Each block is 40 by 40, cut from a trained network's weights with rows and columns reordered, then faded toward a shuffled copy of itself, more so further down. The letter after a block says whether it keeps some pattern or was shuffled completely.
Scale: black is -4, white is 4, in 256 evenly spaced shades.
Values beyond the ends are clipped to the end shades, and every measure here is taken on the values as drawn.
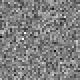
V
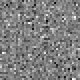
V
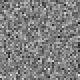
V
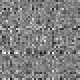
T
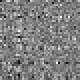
T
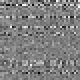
T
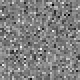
V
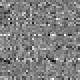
T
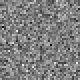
V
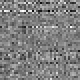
T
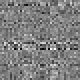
T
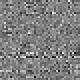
T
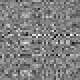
T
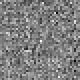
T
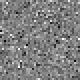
V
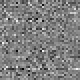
T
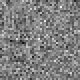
T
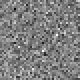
V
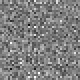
T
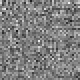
T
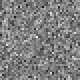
V
